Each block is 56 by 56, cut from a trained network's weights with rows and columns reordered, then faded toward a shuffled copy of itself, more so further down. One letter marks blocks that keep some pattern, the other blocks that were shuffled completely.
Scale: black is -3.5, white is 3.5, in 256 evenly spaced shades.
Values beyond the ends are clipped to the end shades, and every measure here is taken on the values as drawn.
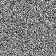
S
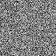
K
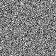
S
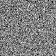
K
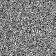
S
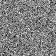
S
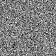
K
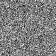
S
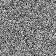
S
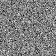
S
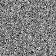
S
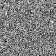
K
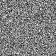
S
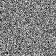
S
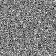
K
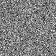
S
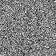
S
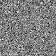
K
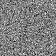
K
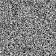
K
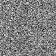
K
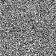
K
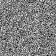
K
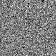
K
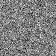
S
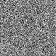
K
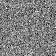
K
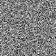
K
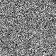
S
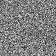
S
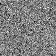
S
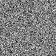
S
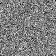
S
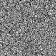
K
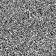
S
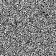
S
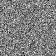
S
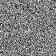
S
